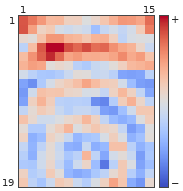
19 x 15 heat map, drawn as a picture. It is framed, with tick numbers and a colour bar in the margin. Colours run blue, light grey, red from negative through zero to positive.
The ninth with the highest average is the top left. The values follow a bell shape. The top part is higher, up to a seam about 30% of the way down. Concentric rings centre on the bottom middle.
